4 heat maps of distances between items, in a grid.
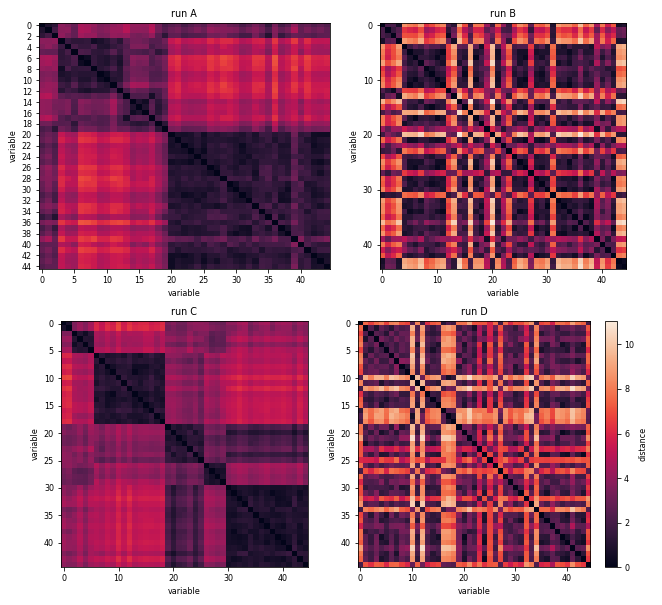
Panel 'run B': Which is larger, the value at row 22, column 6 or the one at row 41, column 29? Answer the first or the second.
the first
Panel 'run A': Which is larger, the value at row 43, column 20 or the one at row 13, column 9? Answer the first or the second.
the second
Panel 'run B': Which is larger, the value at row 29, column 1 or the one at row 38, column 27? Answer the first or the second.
the second
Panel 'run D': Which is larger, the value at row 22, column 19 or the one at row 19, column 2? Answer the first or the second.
the second
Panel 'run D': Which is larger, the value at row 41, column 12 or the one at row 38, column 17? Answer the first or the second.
the first
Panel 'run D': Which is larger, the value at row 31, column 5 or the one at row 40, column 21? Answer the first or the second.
the second
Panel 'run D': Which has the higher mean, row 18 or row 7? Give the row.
18
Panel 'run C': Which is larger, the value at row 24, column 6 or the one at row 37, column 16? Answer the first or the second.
the second
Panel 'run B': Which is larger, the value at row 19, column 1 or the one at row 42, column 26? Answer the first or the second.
the first
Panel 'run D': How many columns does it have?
45
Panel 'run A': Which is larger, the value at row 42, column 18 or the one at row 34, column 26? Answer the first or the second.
the first
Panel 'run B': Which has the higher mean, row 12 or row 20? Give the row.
20
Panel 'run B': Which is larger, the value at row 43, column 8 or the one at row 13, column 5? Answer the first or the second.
the second
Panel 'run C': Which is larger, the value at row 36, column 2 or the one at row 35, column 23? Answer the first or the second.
the first
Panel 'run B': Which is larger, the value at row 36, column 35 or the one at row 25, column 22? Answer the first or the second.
the second
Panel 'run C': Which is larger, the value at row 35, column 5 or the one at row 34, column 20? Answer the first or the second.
the first
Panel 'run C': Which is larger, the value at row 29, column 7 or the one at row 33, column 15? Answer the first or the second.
the second
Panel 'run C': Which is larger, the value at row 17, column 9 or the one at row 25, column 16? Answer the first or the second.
the second
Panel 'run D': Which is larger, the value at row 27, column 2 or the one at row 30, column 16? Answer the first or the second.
the second
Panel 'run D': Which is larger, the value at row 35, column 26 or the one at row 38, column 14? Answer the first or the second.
the first
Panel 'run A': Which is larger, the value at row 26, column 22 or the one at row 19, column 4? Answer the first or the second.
the second
